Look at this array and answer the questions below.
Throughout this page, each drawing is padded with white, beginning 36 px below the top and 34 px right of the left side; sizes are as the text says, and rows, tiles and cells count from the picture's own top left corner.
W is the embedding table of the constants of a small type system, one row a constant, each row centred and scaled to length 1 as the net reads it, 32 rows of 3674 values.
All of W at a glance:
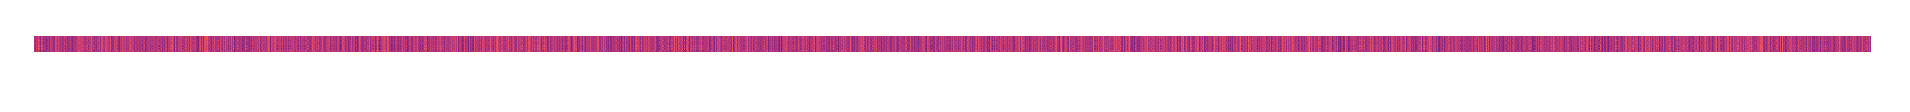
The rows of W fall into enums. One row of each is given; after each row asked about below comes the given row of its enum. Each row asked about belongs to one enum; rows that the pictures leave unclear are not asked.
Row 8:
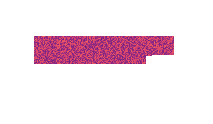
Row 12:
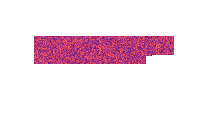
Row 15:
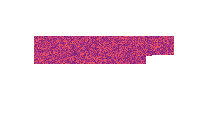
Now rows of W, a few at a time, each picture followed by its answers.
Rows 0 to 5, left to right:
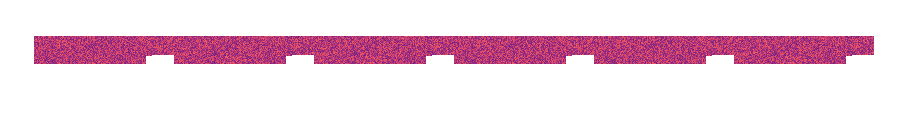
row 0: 8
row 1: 15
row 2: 15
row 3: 8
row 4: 8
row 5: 15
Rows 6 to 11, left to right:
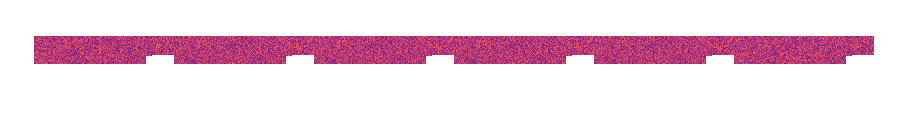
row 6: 12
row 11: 15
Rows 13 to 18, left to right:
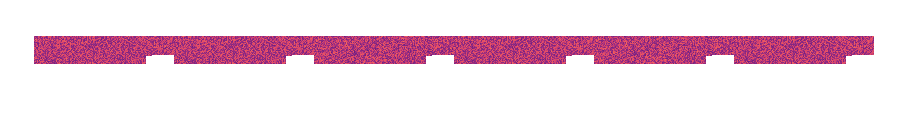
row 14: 8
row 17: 15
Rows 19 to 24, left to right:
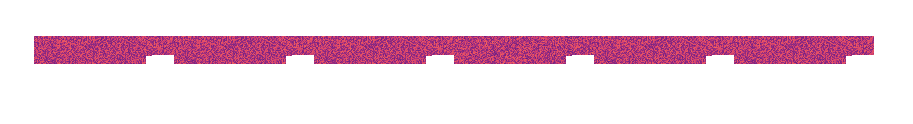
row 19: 8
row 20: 8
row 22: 15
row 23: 8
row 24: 8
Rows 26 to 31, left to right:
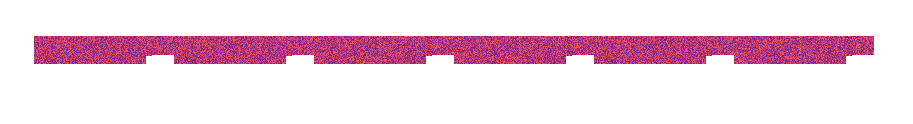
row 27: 8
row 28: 15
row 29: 15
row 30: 8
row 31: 12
